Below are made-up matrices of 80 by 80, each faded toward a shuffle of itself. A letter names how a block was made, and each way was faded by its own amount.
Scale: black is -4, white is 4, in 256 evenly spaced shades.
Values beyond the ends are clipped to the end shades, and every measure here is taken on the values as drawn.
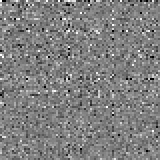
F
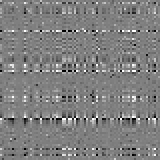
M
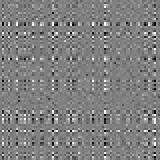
M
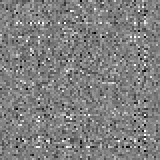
F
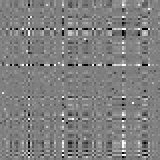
M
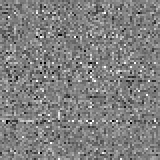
F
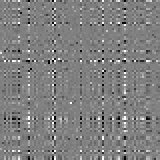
M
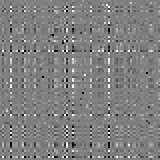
M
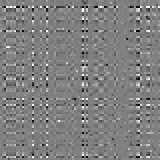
M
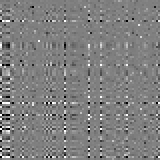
M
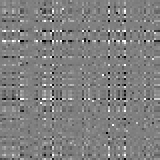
M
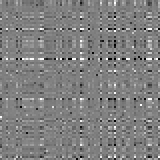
M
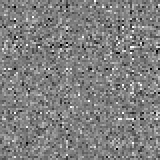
F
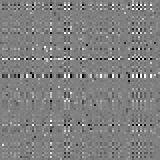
M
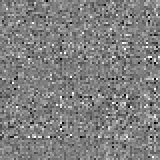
F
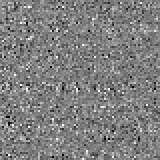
F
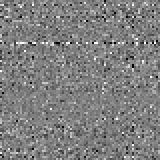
F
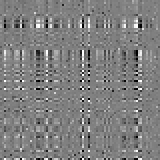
M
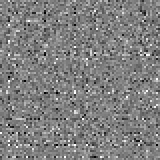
F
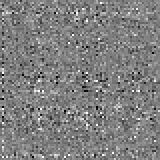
F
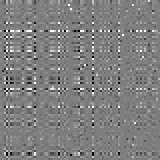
M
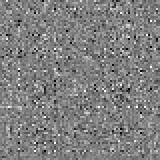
F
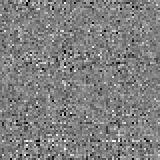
F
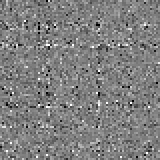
F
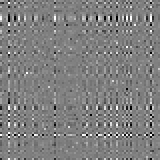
M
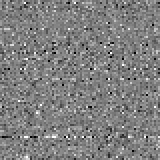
F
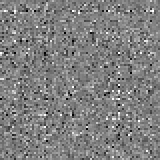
F
